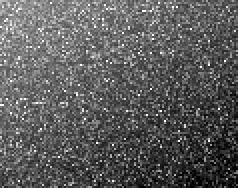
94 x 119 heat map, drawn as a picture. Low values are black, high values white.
The field climbs toward the top left. Fine speckle covers the field. The bottom right is the ninth with the lowest average. No regular stripes run through it. The ninth with the highest average is the top left.
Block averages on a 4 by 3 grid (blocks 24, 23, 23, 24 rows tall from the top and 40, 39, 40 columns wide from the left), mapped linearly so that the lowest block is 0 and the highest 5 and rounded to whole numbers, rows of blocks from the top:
5 4 3
4 3 2
3 2 1
2 1 0
